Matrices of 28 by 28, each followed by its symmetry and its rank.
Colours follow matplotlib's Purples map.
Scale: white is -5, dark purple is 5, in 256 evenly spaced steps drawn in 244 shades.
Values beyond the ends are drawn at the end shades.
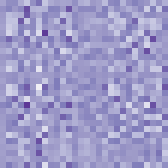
neither, rank five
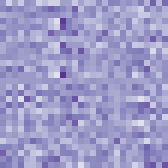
neither, rank five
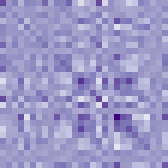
symmetric, rank three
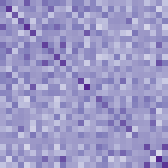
symmetric, rank five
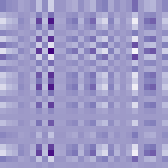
neither, rank one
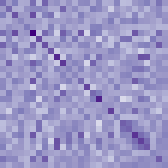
symmetric, rank five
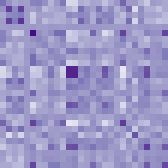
symmetric, rank three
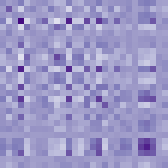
symmetric, rank three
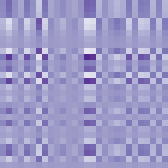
neither, rank one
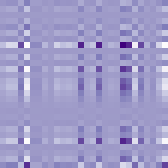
neither, rank one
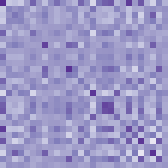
symmetric, rank three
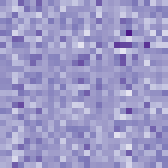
neither, rank five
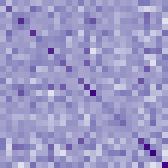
symmetric, rank five
